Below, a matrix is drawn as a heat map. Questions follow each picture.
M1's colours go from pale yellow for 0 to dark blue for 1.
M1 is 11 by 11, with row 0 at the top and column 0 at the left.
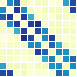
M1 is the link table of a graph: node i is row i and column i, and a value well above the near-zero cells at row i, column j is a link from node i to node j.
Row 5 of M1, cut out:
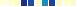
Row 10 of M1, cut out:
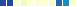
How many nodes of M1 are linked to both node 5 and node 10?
0
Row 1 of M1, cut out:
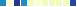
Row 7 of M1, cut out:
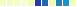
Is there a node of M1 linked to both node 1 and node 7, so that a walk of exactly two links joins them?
no
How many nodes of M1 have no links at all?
0
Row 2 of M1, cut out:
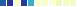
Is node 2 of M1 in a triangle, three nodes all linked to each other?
yes
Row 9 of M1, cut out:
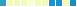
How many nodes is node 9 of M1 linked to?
4
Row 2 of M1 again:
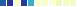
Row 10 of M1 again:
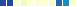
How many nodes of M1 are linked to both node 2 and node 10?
2
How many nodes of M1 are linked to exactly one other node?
0
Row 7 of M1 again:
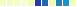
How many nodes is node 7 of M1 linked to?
4
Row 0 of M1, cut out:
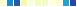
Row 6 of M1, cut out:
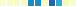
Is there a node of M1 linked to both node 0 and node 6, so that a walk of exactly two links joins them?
no
